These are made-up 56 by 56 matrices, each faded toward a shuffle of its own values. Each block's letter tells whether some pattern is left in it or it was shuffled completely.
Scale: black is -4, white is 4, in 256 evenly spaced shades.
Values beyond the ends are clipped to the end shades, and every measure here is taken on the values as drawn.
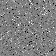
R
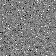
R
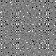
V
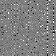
V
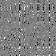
V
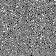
R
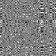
V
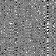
V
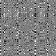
V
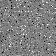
R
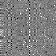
V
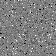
R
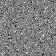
R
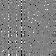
V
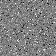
R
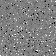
R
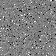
R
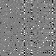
V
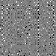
V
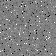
R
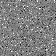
R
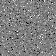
R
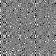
V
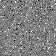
R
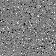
R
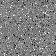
R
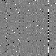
V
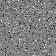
R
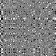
V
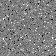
R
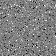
R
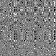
V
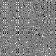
V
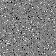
R
